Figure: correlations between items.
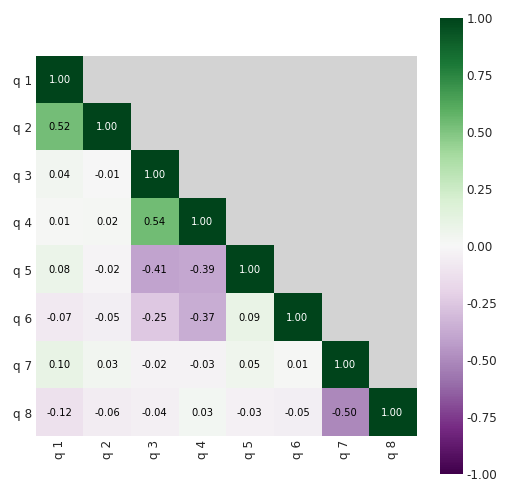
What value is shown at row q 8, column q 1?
-0.12
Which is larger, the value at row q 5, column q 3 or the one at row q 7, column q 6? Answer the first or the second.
the second
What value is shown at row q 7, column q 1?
0.10
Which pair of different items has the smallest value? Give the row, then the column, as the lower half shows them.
q 8, q 7
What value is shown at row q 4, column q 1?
0.01
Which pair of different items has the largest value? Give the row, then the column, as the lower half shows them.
q 4, q 3
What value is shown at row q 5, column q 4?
-0.39
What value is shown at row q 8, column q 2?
-0.06
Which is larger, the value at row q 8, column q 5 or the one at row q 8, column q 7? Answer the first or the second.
the first
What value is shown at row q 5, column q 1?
0.08
